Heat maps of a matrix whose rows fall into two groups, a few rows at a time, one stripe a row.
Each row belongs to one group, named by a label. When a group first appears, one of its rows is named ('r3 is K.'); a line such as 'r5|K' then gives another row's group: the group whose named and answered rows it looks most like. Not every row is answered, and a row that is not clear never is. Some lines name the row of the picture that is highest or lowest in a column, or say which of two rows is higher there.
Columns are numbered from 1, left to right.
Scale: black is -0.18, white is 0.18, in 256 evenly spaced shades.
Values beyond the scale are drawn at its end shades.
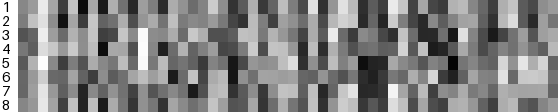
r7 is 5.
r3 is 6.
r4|6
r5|5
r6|5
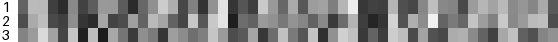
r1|5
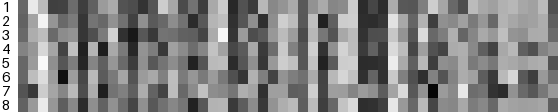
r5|5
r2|5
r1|5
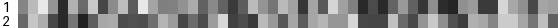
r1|6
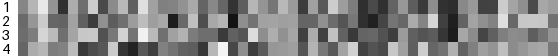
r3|6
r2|5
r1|6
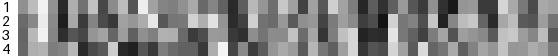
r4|5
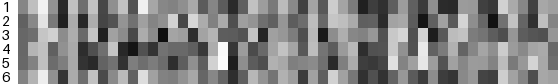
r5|5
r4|5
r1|6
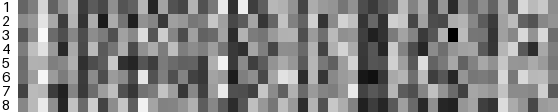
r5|5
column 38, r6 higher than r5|No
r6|5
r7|5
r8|6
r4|6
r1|5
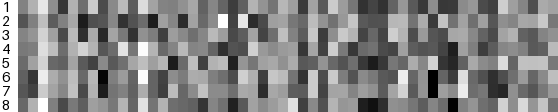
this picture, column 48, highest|5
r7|6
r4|6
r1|6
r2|5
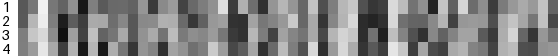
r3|6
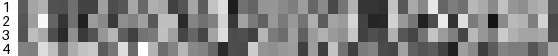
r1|5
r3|5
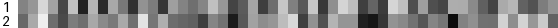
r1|6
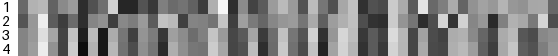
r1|5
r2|5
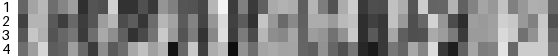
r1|5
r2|5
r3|5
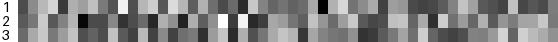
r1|6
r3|5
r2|5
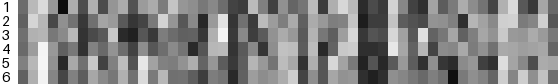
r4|5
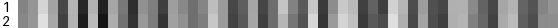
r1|6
